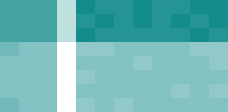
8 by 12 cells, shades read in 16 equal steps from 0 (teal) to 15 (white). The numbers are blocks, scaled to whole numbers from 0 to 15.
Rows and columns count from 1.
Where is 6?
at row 4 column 1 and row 8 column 1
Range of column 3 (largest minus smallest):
4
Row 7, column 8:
7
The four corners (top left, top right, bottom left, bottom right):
3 0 6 7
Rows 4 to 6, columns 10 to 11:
7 8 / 7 7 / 7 7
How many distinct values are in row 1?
4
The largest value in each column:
7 7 7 15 8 8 8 8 7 8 8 8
